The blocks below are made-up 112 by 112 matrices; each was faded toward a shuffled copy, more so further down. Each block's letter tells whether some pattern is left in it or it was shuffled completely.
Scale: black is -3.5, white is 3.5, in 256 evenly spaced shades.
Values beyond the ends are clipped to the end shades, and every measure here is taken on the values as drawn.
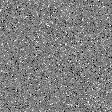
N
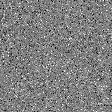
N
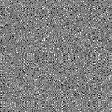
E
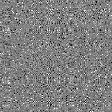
E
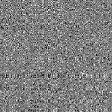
E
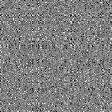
E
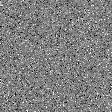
N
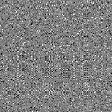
E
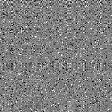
E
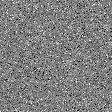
N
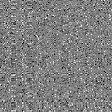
E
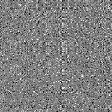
E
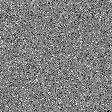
N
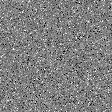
N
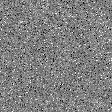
N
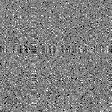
E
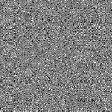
E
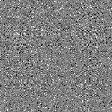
E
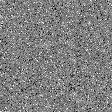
N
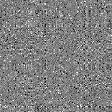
E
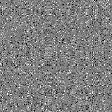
E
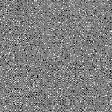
E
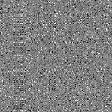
E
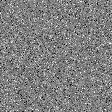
N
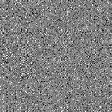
E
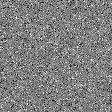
N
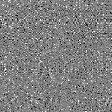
E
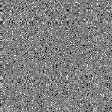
E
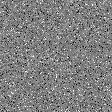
N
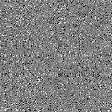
E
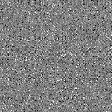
E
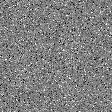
N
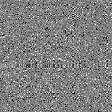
E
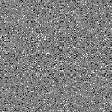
E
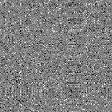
E
